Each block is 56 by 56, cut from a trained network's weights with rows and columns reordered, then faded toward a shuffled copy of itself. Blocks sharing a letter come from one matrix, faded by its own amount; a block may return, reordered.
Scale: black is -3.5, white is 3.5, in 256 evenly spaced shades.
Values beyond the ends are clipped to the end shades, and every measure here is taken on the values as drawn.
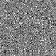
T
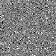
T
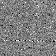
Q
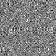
T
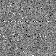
Q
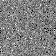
Q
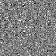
T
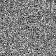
Q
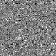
T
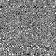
T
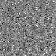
T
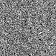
Q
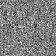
T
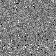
Q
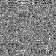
T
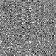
T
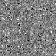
T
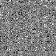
T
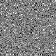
T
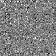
T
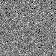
Q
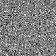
T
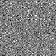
T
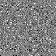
T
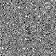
T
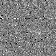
Q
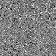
T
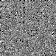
Q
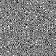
T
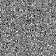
T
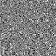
T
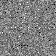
Q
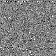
Q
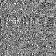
T
